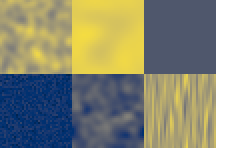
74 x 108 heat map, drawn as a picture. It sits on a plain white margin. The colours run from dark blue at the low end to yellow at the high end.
It is made of 2 by 3 panels. Panel 1,1: high, blotchy. Panel 1,2: very high, smooth, faint in contrast. Panel 1,3: low, flat. Panel 2,1: very low, fine-grained, faint in contrast. Panel 2,2: low, blotchy. Panel 2,3: high, streaked downward.
